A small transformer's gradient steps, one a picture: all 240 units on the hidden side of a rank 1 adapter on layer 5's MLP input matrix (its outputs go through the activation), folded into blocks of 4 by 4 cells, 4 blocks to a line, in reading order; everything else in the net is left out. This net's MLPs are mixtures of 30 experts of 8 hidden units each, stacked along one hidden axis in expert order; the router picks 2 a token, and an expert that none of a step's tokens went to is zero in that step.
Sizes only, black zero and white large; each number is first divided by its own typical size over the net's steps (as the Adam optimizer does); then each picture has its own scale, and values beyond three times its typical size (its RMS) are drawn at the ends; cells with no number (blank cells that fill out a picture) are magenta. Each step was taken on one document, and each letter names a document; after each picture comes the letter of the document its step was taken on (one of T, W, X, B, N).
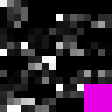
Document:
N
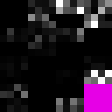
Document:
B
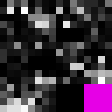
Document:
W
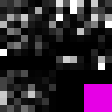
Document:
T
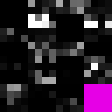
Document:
B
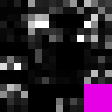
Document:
B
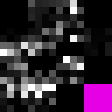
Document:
W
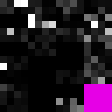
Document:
B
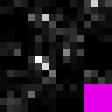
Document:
T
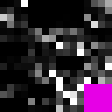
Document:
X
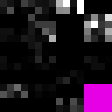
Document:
B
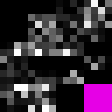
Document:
W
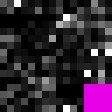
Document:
T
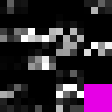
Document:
X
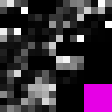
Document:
W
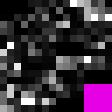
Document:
T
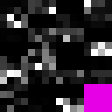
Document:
X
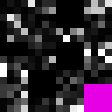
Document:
X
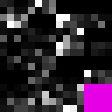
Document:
N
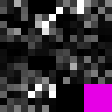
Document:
W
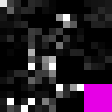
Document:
N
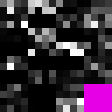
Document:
X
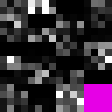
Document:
X
